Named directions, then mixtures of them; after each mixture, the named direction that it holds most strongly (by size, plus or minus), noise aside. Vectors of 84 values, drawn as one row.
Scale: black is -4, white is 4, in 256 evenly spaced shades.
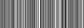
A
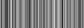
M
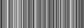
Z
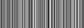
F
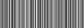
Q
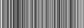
Z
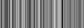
M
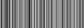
M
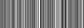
A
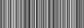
Q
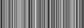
F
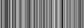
M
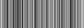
Z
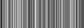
Z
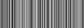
Q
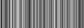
M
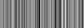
A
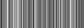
Z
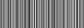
Q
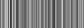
M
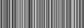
F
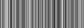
M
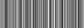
F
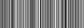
A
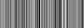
A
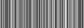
M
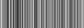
Z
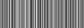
Q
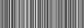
Q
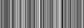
A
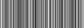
F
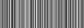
Q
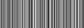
F
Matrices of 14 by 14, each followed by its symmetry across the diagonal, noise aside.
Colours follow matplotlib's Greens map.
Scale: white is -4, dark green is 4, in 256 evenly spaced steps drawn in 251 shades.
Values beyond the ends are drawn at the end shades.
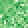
symmetric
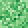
symmetric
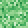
neither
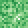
symmetric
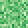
neither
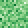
neither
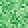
neither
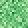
symmetric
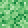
symmetric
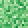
neither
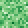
neither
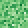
symmetric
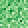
symmetric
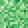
neither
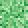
neither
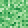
neither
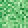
neither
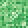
symmetric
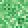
symmetric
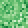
symmetric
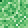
symmetric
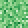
neither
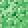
symmetric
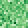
neither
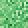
neither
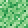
symmetric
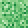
symmetric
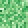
neither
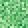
neither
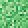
symmetric
